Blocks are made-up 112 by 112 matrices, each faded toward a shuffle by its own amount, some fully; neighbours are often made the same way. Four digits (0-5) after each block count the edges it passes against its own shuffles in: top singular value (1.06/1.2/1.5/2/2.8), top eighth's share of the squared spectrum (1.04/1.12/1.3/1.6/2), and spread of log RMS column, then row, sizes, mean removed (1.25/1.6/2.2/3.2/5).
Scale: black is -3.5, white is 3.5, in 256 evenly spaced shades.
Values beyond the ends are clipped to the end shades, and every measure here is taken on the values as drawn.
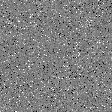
0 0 0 0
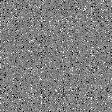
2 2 2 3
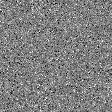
2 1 0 0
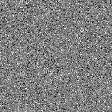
3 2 1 1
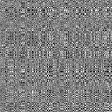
5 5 4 4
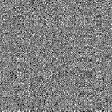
4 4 2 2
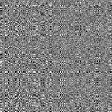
5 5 4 4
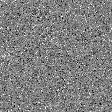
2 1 0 0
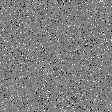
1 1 0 0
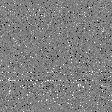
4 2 0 1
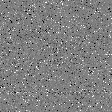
2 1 0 1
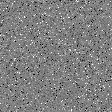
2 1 0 0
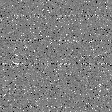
3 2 0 1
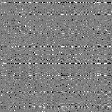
5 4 2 4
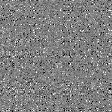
4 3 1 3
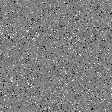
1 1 0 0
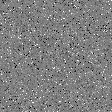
1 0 0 0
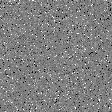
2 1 0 0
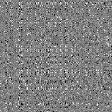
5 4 3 2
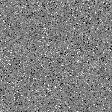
2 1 0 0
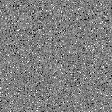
3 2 1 1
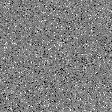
2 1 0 0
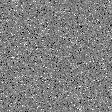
2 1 0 0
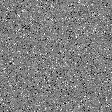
0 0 0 0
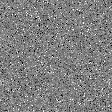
2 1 0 0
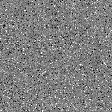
3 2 0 0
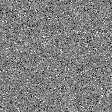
2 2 0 0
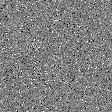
0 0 0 0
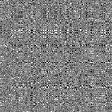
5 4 3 3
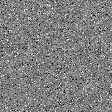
1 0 0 0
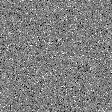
0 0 0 0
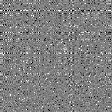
5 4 2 3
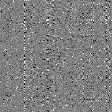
4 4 3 2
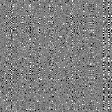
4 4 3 2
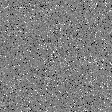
1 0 0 0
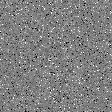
2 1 0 0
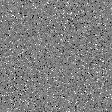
2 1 0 0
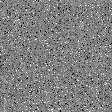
2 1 0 0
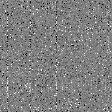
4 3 2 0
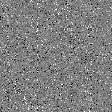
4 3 2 1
